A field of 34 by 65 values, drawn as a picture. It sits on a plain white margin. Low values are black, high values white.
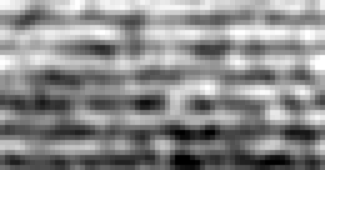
Slope: up to the top. Lone odd cells: none. Stripes: horizontal, repeating 6 times.
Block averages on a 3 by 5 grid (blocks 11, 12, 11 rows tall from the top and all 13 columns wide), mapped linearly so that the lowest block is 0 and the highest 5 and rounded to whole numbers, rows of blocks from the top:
5 4 5 4 5 / 2 2 3 3 4 / 1 1 0 0 1
